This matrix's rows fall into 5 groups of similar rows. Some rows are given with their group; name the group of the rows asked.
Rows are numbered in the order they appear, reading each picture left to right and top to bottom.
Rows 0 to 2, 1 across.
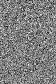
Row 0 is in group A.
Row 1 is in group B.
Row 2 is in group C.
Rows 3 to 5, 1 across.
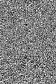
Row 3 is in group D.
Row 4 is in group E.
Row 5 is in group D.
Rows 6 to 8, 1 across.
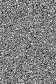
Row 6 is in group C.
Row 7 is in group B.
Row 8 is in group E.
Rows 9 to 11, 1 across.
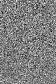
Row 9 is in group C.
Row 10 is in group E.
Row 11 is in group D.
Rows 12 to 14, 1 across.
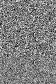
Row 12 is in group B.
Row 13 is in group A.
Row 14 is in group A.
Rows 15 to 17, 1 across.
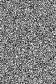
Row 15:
A
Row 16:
E
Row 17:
E
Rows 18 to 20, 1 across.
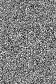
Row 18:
A
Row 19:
D
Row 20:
C
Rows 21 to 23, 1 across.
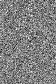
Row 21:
E
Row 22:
B
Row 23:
E
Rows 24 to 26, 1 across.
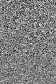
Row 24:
A
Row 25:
B
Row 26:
D
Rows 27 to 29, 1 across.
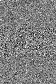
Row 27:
D
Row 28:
A
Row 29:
A
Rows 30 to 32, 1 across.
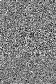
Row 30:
E
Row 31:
A
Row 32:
B
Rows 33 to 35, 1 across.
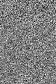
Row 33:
C
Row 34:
E
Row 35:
D
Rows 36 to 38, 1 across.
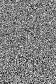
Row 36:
B
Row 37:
D
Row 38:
C
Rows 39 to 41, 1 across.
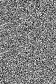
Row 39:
D
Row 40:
D
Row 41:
C
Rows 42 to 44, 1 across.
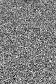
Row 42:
D
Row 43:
D
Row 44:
B
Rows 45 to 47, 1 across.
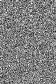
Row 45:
E
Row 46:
A
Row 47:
C
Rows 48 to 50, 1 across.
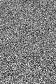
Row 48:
D
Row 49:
C
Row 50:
D
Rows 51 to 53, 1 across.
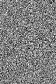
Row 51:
E
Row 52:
E
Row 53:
C
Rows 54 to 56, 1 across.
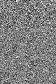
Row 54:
B
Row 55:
B
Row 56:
B
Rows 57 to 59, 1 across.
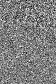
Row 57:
A
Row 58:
D
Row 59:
B
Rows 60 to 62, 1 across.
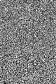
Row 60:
D
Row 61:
C
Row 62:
C
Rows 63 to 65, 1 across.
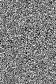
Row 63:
E
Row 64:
D
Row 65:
E
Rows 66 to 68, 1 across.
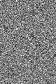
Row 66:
C
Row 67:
B
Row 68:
D
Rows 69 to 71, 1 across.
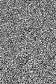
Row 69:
D
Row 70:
D
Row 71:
E
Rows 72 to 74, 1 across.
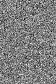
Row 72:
C
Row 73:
A
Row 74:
D
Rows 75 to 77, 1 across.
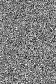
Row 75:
A
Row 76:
E
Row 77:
D
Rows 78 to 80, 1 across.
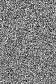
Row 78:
A
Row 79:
E
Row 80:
D
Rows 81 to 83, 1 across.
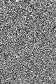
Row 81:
B
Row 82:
C
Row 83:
B
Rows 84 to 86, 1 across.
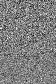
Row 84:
A
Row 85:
C
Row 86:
D
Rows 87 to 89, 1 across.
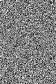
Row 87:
E
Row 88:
A
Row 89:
E
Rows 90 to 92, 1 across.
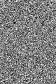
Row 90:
B
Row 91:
E
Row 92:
D
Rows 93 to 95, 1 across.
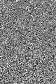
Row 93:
B
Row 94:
E
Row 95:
C
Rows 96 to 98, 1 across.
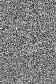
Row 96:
A
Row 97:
C
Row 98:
D
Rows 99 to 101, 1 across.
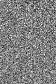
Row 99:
D
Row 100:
D
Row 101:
E
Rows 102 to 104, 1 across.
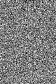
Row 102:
D
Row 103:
D
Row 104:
C
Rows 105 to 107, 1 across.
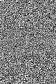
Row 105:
E
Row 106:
A
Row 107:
D
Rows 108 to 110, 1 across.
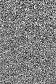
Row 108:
A
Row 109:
D
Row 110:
D
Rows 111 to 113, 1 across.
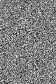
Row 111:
D
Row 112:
C
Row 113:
C
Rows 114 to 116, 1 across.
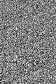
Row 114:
C
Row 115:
C
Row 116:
C
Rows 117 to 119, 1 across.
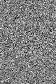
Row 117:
A
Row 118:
E
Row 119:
B
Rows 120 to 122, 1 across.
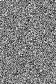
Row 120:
E
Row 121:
E
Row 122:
A
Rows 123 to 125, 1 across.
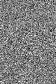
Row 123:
A
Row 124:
E
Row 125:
D
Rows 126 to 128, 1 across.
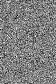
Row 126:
A
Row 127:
C
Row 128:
C
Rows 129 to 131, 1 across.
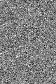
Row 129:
D
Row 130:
D
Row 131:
B
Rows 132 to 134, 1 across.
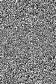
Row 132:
C
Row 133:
E
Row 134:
E
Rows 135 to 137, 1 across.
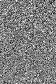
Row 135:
E
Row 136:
B
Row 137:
A
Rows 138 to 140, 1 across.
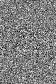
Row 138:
D
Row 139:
A
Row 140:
E
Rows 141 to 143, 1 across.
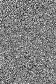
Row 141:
C
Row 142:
D
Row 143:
B
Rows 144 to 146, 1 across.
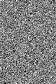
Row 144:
E
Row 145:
B
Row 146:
C
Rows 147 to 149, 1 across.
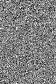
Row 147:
A
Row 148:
E
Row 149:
C
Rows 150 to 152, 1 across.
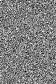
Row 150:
C
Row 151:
B
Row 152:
E
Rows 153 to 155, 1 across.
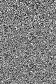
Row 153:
C
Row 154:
B
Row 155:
B
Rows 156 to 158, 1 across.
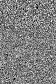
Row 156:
C
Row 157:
A
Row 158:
B
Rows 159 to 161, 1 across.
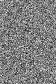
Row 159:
E
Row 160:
D
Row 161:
A
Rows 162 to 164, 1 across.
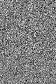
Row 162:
E
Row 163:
C
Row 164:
A
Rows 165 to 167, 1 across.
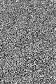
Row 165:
B
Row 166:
C
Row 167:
C
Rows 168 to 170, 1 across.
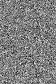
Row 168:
A
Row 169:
D
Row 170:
A
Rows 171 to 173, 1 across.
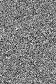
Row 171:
C
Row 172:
B
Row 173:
A
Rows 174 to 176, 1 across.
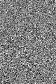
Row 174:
E
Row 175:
D
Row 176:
B
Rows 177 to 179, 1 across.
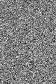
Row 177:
D
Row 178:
E
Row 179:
B
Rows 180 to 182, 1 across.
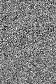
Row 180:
A
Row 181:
C
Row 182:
B
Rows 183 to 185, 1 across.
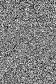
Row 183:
A
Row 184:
B
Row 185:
E
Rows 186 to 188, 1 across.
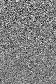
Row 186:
B
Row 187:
D
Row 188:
B
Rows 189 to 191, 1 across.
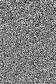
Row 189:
D
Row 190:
C
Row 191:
A
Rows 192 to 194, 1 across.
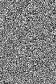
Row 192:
E
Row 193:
E
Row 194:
C
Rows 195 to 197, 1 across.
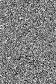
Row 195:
D
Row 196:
E
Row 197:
A
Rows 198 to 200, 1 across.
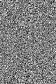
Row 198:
E
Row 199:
C
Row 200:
E
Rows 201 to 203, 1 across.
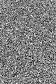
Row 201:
B
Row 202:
E
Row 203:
A
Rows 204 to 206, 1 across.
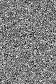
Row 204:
D
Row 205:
A
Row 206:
B
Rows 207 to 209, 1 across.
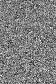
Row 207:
A
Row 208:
D
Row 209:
A
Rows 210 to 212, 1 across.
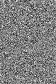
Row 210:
B
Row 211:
C
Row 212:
A
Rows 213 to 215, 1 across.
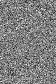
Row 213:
D
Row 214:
B
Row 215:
D
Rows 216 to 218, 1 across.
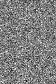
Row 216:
D
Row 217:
D
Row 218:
D
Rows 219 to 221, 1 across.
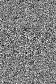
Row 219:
A
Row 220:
D
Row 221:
A
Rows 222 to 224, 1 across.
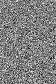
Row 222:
B
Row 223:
E
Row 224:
E
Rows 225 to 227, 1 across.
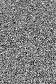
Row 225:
B
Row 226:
D
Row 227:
A
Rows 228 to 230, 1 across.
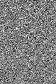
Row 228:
D
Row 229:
B
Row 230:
B
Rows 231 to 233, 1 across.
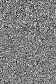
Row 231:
A
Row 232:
D
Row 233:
C
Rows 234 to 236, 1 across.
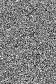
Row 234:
B
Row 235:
A
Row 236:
D
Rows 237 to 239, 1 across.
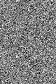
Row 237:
B
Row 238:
D
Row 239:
B
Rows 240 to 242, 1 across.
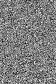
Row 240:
D
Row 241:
C
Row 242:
A
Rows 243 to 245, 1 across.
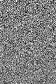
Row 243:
C
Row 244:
E
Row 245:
C
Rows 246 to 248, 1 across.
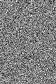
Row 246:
E
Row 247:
C
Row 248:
D
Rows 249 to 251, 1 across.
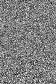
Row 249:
A
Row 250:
D
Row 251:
A
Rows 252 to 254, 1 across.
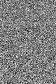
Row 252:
A
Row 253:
D
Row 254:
E
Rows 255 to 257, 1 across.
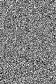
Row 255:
E
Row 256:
E
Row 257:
C
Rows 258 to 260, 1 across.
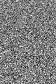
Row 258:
B
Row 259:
D
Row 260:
D
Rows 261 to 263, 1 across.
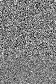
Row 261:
C
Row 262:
A
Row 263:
B
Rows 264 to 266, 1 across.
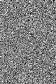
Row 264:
E
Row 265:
B
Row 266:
E
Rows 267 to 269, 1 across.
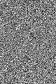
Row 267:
D
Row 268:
B
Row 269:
E
